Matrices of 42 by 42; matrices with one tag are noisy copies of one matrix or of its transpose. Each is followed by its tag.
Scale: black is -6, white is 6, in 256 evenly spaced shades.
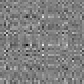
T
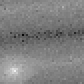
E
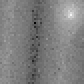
E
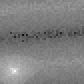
E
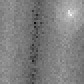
E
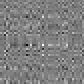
T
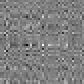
T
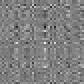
T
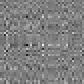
T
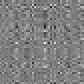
T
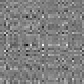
T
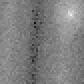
E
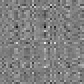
T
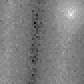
E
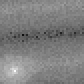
E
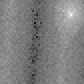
E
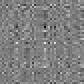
T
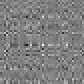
T
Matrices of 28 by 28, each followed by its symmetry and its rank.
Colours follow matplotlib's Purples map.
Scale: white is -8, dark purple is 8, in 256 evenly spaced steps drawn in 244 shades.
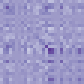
symmetric, rank three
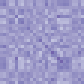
symmetric, rank three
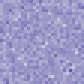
symmetric, full rank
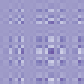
symmetric, rank one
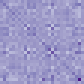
symmetric, rank five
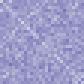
symmetric, full rank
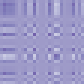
symmetric, rank one
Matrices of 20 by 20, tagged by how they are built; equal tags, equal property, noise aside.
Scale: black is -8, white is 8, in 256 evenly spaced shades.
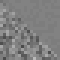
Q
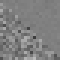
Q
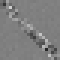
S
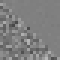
Q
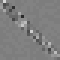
S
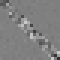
S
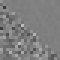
Q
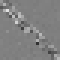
S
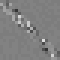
S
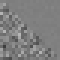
Q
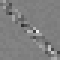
S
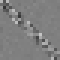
S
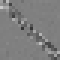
S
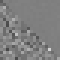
Q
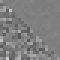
Q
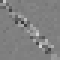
S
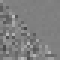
Q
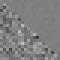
Q
